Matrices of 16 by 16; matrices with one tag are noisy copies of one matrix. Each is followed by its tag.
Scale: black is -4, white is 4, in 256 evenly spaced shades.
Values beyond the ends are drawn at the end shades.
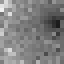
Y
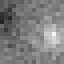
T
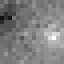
T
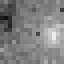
T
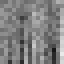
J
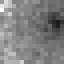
Y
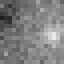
T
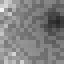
Y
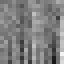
J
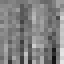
J
